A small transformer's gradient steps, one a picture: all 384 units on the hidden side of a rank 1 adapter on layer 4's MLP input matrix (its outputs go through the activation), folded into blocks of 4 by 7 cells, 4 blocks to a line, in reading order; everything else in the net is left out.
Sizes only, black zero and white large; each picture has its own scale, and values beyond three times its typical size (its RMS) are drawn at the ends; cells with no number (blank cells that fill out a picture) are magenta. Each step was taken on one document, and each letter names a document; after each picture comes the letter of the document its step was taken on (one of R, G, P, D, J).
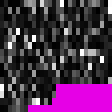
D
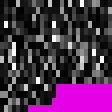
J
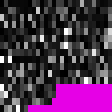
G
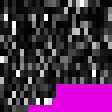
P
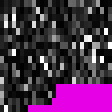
J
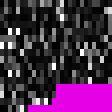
D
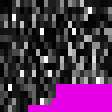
J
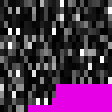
D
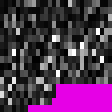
J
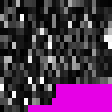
P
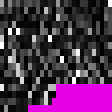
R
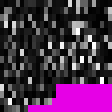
P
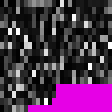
D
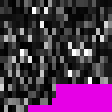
R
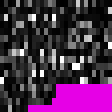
P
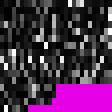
J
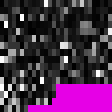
G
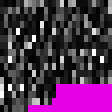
D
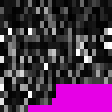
R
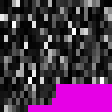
P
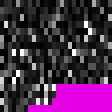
R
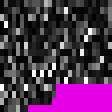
G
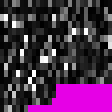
P
